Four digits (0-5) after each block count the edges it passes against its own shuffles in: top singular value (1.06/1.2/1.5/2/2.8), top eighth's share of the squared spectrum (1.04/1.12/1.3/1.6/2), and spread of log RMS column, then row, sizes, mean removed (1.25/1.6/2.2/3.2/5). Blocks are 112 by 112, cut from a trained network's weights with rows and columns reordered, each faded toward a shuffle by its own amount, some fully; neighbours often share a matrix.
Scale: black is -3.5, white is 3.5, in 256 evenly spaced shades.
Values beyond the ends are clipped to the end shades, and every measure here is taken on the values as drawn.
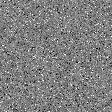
0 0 0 0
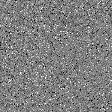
2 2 1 0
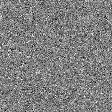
2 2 0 1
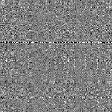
4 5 3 3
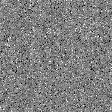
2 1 0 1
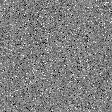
0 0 0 0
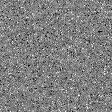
0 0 0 0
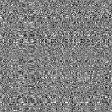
4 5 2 4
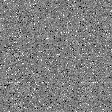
2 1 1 0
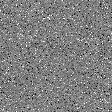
0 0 0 0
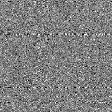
4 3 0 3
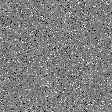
0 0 0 0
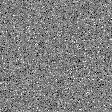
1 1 0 0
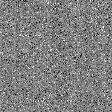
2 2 0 1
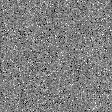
1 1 0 0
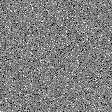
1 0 0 0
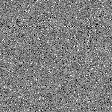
2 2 0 1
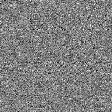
3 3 1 2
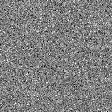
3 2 0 1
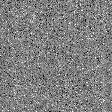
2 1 0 1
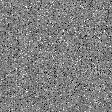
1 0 0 0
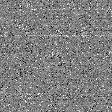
2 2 2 1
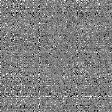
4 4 3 2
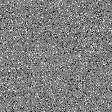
1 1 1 0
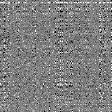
3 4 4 2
